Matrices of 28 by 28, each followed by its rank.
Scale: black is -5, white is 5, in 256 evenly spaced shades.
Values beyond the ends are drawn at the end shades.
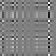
one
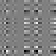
one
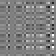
one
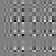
one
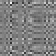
two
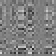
three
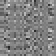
three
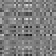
two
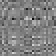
three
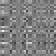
two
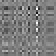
two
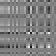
one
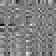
three
